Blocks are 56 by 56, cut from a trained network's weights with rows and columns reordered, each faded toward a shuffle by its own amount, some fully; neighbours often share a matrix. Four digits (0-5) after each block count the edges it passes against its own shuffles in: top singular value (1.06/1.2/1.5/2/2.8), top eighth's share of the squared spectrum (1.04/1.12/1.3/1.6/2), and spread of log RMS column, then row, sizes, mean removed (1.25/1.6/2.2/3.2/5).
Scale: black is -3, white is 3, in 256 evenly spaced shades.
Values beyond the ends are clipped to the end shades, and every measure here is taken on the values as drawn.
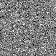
0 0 0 0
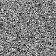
2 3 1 1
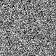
0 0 0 0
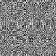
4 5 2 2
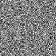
3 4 1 0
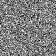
2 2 0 0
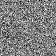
0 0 0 0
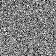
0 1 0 0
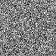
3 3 1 0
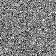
0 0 0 0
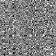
3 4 2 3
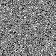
0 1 0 0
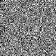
2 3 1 1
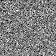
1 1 0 0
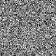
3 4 2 1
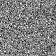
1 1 0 0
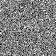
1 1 0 0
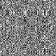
4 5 3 2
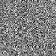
3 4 2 1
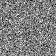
2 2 0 0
